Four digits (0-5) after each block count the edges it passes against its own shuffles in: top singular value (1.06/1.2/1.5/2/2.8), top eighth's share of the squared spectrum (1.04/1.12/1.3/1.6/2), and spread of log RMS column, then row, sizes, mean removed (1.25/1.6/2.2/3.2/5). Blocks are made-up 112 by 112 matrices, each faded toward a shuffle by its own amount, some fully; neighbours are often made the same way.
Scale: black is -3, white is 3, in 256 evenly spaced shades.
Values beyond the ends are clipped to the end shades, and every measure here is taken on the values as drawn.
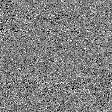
1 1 0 2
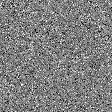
0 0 0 0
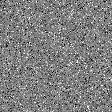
1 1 0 0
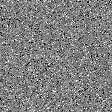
2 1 0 0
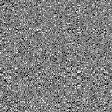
4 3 2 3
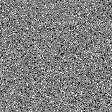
3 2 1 1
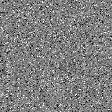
3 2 1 1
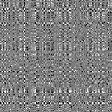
5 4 4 4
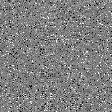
4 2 1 2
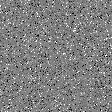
0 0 0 0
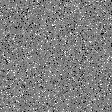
0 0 0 0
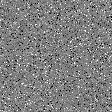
2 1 0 0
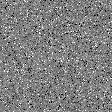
0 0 0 0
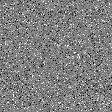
3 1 0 0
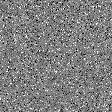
2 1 0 0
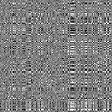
5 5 4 4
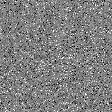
3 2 0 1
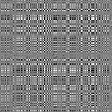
5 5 5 5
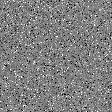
2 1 0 0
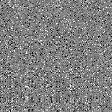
4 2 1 2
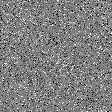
0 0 0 0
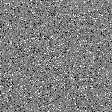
3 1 0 0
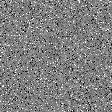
2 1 0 0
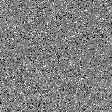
3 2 1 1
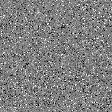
3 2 1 1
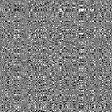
5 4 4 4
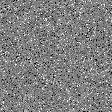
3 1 0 0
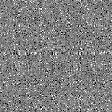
4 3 2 2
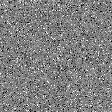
3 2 0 1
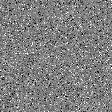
3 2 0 0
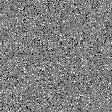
3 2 1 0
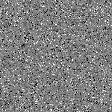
3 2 0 1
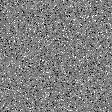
0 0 0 0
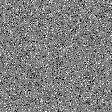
2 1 0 0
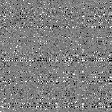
4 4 2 3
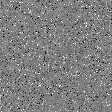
0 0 0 0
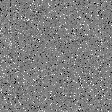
2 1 1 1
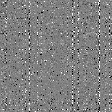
4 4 3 2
